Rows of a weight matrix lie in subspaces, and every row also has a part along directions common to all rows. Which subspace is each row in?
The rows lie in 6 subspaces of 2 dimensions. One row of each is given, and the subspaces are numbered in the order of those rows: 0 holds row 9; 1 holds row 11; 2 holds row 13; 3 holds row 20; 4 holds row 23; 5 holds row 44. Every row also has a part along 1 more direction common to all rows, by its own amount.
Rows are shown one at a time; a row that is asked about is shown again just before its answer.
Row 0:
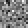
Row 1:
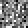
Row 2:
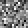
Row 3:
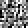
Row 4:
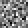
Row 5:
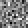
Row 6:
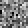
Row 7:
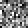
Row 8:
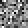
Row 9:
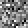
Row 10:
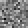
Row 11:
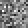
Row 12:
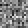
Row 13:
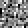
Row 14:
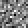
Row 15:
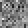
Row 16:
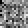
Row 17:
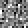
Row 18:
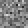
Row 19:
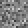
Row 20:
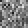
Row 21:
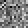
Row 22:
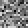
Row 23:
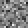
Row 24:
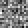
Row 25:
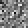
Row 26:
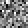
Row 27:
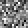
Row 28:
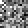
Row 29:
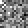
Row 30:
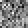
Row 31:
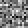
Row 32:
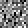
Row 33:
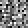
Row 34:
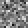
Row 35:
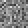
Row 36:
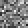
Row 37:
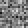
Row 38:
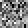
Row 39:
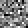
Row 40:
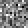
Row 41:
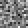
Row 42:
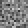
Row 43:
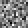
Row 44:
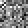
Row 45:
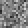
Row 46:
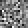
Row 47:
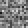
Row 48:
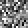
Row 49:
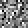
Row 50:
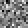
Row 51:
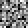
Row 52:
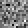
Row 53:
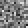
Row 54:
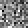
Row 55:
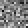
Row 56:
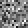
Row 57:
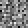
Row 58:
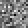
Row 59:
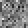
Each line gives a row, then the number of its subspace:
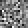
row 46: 0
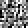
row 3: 2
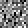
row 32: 3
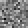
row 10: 0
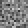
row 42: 0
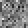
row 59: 3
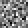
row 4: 4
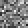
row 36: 1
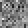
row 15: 3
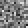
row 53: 1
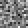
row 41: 1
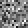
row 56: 0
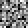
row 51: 4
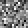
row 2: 0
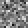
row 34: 4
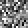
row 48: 0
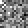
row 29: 5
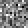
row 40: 2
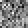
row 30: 3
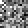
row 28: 5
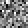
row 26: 4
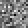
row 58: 1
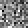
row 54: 1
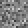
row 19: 0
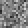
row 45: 3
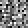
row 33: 1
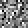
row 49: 5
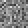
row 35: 5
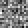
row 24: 2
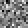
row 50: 4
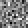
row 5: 4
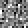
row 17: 2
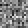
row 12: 2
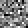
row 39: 2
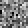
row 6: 3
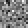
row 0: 4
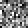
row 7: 3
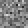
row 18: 2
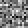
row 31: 2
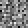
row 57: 1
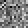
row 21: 5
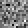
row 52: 0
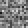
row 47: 2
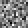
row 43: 4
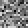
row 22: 1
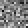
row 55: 1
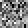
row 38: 3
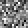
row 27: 0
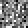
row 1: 3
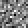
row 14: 1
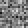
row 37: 2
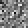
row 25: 5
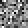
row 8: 5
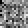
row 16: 5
